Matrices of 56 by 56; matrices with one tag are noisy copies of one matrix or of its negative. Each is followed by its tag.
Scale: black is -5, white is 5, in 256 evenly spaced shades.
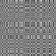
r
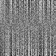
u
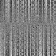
u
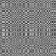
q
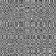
r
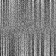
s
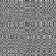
r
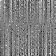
u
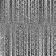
u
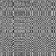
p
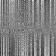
s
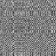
p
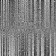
s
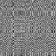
p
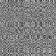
r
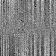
s
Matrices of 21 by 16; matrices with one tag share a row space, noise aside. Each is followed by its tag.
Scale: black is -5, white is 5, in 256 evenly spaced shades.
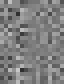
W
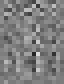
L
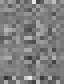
L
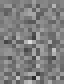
L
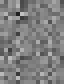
W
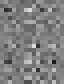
L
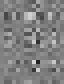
L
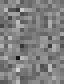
W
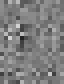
W
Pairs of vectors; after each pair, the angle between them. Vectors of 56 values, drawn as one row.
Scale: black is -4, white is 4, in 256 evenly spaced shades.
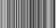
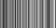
nearly opposite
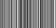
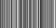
nearly parallel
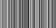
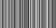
nearly parallel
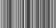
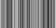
partly aligned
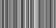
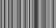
nearly opposite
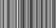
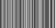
orthogonal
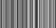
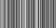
partly opposed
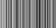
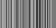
nearly parallel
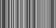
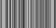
nearly opposite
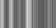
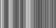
nearly parallel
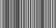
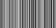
nearly opposite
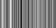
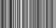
nearly opposite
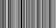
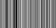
partly opposed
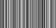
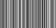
nearly parallel
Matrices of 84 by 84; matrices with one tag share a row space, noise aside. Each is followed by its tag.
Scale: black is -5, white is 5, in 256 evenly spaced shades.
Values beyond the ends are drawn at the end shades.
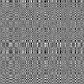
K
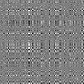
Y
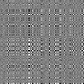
Y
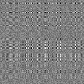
K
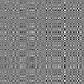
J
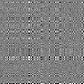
Y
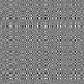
K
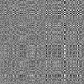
J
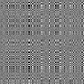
Y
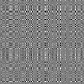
K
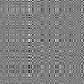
Y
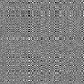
Y
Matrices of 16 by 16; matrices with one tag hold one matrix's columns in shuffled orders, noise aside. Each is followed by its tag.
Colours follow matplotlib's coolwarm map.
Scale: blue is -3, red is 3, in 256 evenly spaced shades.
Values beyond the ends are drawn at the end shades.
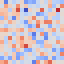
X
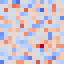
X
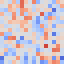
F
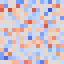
X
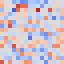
X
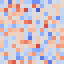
X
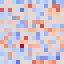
X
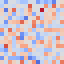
X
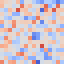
X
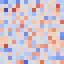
X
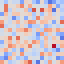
X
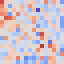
F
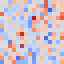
F
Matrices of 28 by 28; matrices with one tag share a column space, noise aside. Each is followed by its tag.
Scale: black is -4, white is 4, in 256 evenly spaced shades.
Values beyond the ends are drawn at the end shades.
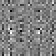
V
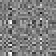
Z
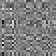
Z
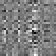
V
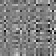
V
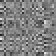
Z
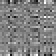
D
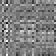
V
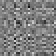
Z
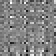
D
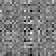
V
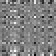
D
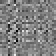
V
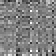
D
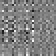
V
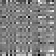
D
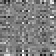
D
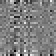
D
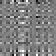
D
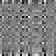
D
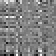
D
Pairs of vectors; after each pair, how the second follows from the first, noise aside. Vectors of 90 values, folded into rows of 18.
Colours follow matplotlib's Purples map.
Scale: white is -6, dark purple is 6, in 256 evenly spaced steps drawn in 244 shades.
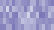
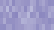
shrunk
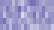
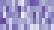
scaled up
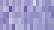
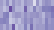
copied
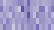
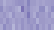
shrunk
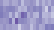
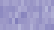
shrunk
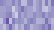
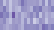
shuffled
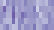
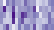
scaled up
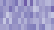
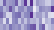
scaled up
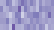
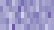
copied
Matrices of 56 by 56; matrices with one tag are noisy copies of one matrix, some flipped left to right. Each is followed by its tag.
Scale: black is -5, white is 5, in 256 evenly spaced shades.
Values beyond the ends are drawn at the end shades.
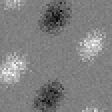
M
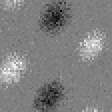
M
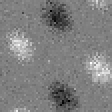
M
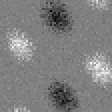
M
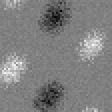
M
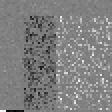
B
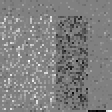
B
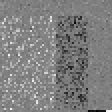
B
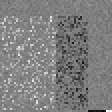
B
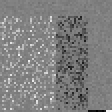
B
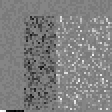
B
